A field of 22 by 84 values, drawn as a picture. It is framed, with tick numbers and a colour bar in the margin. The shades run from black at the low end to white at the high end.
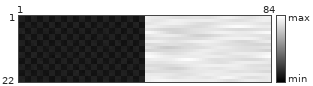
It is made of 1 by 2 panels. Panel 1,1: very low, checkered, faint in contrast. Panel 1,2: very high, streaked across, faint in contrast.
